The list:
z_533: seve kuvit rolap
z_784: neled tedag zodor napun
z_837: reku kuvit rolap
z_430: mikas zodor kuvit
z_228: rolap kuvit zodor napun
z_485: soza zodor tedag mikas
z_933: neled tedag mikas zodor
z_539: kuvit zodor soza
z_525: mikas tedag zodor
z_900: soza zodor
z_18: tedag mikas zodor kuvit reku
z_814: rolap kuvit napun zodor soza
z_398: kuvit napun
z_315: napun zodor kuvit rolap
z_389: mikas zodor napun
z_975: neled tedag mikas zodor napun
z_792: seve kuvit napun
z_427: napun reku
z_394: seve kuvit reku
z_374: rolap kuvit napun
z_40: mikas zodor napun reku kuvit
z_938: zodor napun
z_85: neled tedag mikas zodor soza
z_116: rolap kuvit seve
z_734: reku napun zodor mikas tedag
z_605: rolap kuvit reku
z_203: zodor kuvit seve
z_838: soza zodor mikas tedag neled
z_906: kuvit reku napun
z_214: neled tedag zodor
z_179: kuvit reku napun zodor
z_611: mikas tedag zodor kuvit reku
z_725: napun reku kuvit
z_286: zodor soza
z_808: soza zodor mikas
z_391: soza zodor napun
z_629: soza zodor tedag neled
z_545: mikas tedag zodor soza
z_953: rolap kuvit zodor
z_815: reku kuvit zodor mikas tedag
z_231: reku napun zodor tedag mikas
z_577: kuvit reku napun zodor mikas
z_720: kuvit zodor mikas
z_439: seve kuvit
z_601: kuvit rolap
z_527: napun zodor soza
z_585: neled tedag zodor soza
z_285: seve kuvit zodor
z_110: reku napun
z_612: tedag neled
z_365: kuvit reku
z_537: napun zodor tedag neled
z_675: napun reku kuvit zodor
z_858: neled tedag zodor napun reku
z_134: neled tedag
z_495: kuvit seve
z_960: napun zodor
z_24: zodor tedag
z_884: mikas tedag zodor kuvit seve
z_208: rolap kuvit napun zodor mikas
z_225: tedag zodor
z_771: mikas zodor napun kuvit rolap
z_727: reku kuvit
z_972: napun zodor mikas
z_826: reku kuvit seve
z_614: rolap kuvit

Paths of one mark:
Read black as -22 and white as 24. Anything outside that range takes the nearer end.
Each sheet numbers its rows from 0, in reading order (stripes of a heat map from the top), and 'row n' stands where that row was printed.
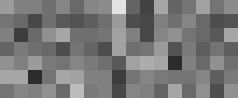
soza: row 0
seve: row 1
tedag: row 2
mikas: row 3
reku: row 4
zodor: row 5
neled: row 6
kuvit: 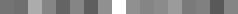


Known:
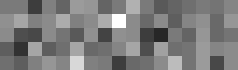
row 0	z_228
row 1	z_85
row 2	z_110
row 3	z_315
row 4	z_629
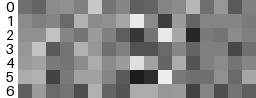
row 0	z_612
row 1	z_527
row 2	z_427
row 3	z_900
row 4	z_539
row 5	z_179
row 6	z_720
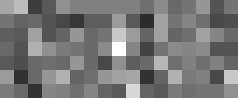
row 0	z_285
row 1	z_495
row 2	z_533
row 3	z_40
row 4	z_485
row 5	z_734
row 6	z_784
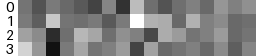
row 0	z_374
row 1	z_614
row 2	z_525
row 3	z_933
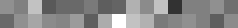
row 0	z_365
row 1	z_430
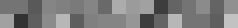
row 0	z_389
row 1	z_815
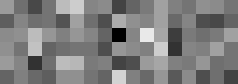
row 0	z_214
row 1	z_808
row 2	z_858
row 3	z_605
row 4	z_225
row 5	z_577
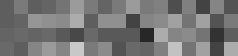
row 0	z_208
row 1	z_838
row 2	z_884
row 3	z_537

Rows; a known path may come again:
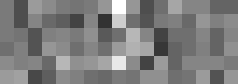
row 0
z_725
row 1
z_374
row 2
z_938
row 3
z_975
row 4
z_527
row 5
z_675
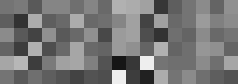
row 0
z_389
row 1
z_315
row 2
z_906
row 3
z_601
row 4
z_179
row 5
z_116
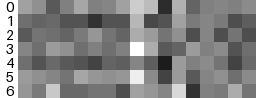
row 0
z_585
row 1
z_826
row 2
z_972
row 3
z_727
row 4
z_203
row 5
z_286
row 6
z_605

